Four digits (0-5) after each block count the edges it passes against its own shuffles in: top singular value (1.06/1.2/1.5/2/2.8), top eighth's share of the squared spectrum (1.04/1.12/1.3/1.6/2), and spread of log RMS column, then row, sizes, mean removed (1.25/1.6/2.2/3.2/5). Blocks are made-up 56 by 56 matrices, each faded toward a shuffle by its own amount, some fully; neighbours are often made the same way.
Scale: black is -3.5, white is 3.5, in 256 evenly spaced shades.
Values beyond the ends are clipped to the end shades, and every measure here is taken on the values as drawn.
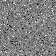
0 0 0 0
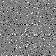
3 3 0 1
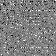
3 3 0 2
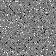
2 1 0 0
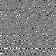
3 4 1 2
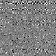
4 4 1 3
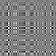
5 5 4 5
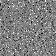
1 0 0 0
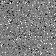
2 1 0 0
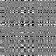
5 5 3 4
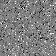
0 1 0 0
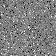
0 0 0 0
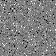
1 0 0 0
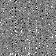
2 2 2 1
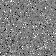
0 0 0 0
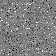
0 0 0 0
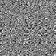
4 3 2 2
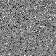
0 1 0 0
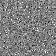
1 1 0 0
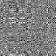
4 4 2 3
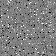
2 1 0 0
